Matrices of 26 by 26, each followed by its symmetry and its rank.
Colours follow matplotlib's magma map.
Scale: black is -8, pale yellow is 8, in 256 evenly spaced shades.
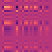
neither, rank one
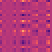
neither, rank one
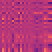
antisymmetric, rank two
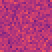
neither, full rank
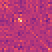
symmetric, rank five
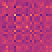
symmetric, rank three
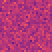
neither, full rank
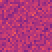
symmetric, full rank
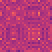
symmetric, rank three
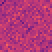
symmetric, full rank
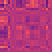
antisymmetric, rank two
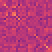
symmetric, rank five
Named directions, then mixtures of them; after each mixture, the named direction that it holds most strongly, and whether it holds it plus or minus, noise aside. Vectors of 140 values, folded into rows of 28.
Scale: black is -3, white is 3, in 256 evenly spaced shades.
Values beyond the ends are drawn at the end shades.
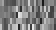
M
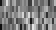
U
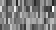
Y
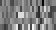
M, plus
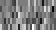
M, plus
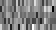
Y, minus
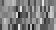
M, minus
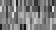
Y, plus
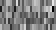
Y, minus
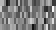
Y, plus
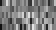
U, plus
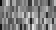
U, plus
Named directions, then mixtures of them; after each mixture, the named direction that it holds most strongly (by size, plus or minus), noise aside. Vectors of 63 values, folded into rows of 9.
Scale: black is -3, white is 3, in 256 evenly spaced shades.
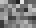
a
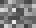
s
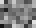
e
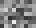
s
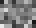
e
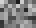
a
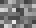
s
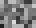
e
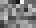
a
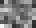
e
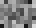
e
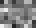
e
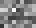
s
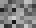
s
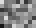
e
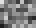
a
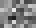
s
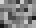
a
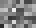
s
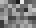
a
